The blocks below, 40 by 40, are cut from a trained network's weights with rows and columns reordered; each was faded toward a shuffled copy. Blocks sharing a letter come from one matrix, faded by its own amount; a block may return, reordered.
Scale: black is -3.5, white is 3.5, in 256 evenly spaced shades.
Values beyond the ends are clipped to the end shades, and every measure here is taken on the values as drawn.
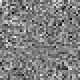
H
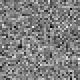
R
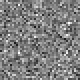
R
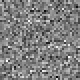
R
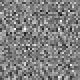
H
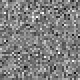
R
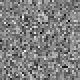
R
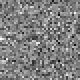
R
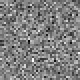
R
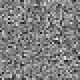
R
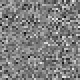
H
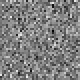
R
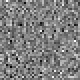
H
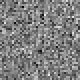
R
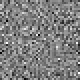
H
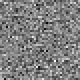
R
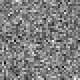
R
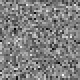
R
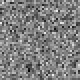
R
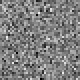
R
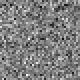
R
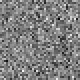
R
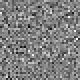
H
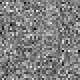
H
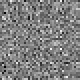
H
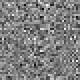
H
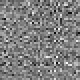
H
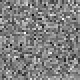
R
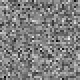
R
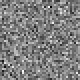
R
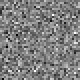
R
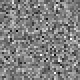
R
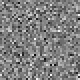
H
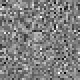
H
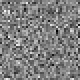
H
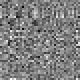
H
